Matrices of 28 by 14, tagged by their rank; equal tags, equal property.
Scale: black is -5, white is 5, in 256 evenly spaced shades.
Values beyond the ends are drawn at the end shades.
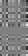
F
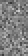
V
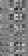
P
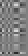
F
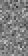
V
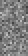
V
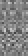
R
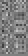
R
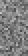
V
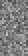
V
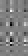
F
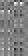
P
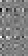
P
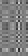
F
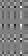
F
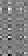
P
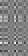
F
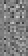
R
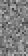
V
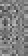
R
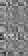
R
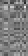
P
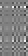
F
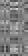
P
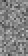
V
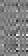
P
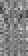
R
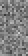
V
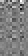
P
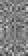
R
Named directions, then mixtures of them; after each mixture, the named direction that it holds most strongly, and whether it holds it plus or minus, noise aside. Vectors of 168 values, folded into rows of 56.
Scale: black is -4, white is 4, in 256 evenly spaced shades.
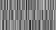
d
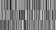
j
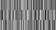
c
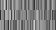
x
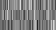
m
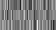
m, minus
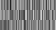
j, plus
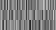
d, plus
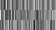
x, minus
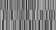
d, plus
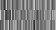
x, minus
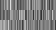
j, minus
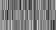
m, minus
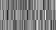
c, minus
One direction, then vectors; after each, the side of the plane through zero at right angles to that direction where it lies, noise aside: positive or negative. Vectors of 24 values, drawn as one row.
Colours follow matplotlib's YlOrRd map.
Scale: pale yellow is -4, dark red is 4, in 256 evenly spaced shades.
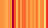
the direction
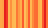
negative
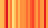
negative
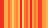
negative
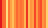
negative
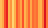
negative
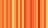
negative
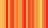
positive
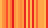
positive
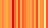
positive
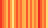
negative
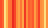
positive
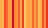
positive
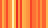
negative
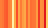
negative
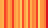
positive
